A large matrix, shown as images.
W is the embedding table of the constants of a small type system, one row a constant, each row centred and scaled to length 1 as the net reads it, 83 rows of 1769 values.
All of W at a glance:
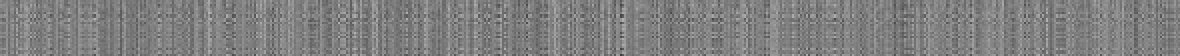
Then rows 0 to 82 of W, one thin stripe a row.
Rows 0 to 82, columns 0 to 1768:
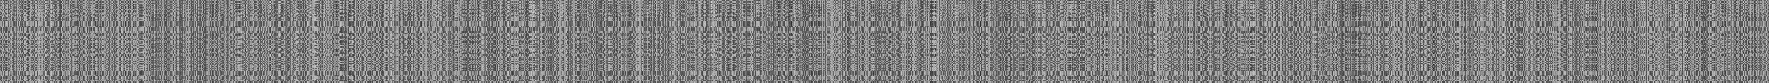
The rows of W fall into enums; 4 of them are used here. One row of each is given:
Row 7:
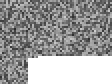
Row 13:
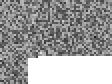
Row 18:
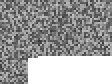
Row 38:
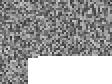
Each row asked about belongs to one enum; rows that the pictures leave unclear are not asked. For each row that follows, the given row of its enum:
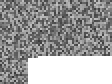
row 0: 18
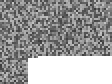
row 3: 18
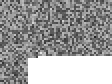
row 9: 13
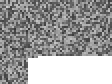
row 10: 7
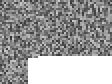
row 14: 38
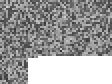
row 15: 7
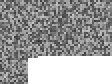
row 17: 18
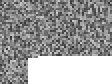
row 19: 38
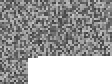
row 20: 18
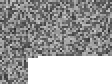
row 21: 7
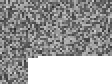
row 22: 7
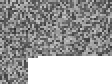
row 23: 7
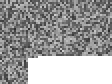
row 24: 7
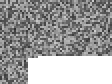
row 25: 7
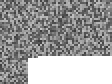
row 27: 18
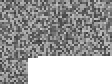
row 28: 18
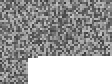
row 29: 18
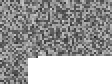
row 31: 13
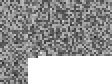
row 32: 13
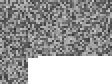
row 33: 7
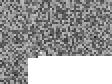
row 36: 13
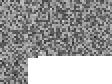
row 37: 13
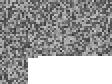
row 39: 7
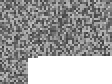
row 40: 18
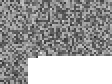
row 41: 13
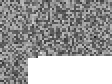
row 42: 13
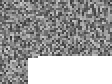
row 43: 38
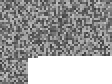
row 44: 18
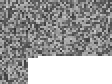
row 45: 7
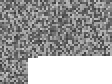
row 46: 18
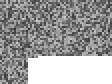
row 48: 7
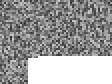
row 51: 38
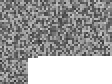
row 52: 18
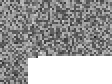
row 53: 13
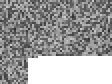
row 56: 7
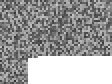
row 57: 18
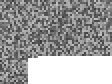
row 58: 18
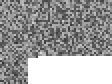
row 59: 13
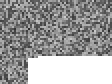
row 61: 7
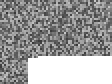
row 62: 18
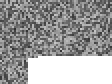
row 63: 7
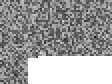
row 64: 13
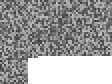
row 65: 18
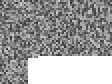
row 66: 38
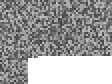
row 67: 18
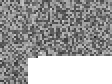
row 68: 13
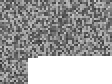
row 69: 18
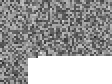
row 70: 13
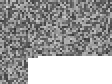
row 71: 7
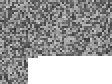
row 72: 7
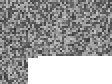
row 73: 7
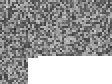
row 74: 7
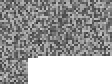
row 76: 18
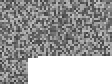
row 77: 18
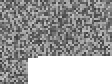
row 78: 18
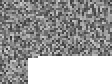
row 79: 38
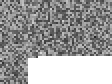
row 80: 13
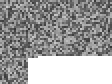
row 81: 7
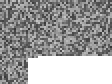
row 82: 7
